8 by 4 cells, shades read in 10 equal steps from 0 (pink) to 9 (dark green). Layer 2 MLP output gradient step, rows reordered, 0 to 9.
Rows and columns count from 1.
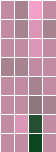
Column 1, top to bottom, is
2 2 2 3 2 2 2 2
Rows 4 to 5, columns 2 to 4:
3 2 2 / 2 3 2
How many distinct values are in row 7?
3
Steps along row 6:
same up down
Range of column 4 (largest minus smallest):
1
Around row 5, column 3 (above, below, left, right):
2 4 2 2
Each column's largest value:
3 3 9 3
